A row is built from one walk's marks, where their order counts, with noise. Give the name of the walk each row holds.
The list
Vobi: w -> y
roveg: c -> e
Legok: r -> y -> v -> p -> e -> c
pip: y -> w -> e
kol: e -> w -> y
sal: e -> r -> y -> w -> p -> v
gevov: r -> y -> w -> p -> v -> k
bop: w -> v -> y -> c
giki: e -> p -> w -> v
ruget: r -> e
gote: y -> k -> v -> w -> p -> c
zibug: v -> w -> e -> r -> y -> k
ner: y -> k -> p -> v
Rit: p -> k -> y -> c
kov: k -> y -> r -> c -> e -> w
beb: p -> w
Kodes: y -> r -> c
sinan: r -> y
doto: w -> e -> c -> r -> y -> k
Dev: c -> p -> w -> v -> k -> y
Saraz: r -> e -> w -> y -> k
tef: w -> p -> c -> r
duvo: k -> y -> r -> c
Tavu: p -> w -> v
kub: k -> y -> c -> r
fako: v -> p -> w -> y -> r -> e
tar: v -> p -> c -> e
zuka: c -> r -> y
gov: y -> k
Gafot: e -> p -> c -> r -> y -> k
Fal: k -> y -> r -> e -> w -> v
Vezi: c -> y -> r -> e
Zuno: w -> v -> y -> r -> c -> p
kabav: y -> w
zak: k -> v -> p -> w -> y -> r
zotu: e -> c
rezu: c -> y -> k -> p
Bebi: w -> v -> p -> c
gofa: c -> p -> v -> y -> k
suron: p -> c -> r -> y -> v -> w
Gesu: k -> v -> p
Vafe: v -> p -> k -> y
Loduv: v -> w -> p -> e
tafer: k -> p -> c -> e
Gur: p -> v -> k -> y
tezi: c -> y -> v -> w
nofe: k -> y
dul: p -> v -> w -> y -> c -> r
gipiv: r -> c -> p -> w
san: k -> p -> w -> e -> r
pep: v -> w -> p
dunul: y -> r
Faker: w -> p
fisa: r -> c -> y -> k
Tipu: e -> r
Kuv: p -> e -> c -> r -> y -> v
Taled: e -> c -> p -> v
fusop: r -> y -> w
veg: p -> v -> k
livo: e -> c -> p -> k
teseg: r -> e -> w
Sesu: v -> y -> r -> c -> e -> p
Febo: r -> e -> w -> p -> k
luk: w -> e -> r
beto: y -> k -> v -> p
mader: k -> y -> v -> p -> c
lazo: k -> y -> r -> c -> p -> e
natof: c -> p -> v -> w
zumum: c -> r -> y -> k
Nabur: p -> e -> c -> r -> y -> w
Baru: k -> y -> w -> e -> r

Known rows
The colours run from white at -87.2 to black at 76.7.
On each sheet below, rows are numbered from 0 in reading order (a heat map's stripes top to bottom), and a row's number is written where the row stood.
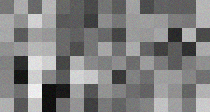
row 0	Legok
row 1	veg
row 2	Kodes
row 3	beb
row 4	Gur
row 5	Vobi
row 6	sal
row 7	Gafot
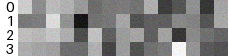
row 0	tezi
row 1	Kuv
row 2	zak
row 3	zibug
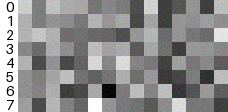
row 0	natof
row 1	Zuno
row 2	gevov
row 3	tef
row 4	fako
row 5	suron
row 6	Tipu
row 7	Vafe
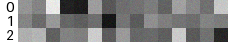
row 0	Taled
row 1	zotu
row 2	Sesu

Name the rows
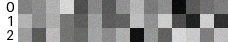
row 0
dul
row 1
dunul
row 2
doto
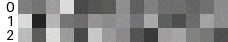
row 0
Rit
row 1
roveg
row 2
nofe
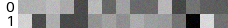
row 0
san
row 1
pip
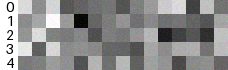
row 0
gov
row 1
Tavu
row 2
fusop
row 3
gofa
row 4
luk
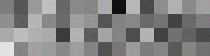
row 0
Bebi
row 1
sinan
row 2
Baru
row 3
rezu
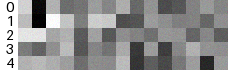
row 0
Vezi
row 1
Dev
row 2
Gesu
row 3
bop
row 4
kov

